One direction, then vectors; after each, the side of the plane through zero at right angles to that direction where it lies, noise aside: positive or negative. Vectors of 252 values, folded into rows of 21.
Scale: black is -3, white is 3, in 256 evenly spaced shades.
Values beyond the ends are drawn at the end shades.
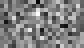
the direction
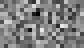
negative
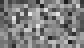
positive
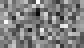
negative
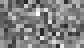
positive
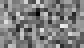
negative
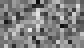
positive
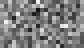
negative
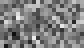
negative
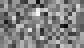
positive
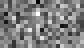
positive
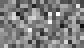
positive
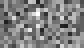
positive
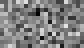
negative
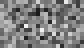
negative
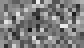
negative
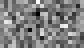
negative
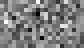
negative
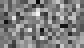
positive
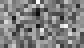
negative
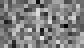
positive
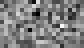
negative
